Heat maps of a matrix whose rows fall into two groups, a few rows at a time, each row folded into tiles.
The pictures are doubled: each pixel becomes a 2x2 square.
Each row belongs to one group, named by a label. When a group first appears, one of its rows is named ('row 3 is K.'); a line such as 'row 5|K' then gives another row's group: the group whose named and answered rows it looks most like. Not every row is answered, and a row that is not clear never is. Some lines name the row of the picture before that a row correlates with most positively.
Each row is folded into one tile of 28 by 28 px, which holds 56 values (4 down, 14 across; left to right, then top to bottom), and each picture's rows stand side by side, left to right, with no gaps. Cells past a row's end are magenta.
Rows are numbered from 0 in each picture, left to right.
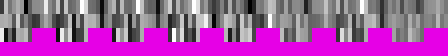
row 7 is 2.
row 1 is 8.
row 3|8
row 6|8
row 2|8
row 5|2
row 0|2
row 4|2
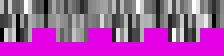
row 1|2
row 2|8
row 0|8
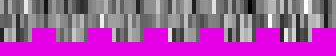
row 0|8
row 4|2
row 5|8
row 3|2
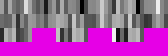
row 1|2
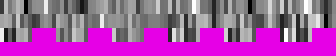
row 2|2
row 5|8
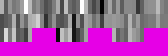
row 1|8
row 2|2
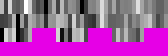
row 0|8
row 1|2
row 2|8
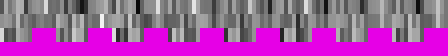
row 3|8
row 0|2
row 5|8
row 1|2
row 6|2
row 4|8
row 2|2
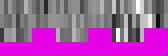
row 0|8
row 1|2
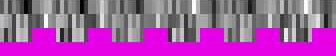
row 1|2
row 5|8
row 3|8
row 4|2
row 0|2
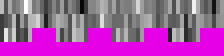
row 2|8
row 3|8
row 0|8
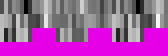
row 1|8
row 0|2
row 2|2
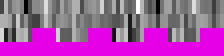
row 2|8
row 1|2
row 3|8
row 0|2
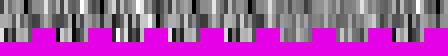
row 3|2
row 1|8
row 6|8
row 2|8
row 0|2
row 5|2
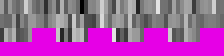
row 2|2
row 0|8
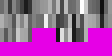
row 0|2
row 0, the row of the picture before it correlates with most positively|1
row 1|8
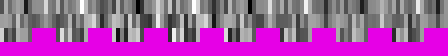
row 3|8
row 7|8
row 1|8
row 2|2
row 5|8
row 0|2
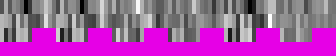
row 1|2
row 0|2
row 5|2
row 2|8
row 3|8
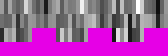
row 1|8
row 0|8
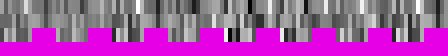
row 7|8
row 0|8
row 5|2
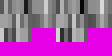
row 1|2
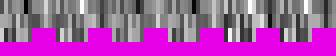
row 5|8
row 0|2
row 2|2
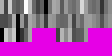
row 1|8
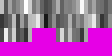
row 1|8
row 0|8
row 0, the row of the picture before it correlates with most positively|1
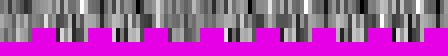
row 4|2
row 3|8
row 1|8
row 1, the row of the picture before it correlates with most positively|0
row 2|2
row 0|2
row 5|8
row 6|2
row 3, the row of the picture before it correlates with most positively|0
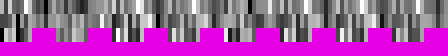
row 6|8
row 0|8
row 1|2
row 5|8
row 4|2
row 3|8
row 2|8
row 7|8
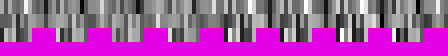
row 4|8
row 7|2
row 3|2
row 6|8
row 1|2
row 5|8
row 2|2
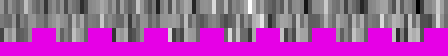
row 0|8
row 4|8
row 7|2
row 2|8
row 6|2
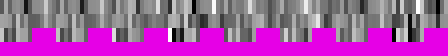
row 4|8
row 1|2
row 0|2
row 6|2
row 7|8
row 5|8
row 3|2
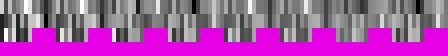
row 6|2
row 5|8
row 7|2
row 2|2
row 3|2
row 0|8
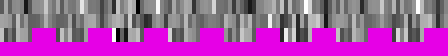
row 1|8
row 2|2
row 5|8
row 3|2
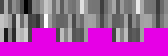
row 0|2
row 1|8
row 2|8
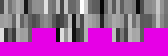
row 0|2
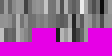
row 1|8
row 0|2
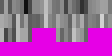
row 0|2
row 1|2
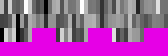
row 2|2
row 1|8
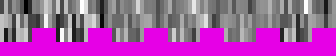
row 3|8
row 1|8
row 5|8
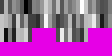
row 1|8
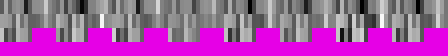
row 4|2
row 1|2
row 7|2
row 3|2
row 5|2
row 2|2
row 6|2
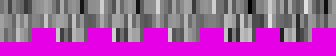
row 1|2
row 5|8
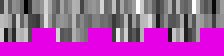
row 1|2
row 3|8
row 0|2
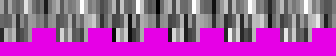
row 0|8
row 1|8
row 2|8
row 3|8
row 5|8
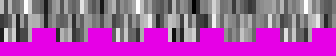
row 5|8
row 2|8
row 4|2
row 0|8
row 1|8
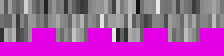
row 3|2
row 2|2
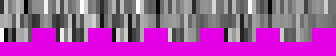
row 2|8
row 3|2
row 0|2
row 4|8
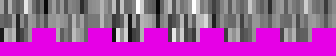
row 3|8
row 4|8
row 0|8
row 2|8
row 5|8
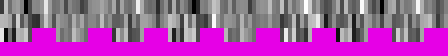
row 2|8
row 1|2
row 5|8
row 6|8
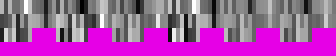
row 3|8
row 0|8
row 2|2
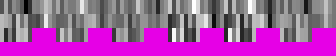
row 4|8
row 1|8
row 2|8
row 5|2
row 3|8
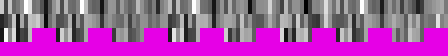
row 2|8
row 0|8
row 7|2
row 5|2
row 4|2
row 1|8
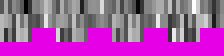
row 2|2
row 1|2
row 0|2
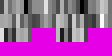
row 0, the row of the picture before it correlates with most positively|1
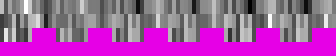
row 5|2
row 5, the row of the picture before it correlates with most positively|1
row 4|2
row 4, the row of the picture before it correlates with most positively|1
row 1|8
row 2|2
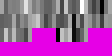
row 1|8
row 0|8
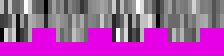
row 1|2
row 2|8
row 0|8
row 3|8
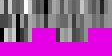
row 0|8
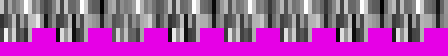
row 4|8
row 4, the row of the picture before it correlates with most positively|0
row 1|8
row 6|8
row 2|8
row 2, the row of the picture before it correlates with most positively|0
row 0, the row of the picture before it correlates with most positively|0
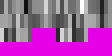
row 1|8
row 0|2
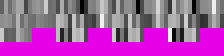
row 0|2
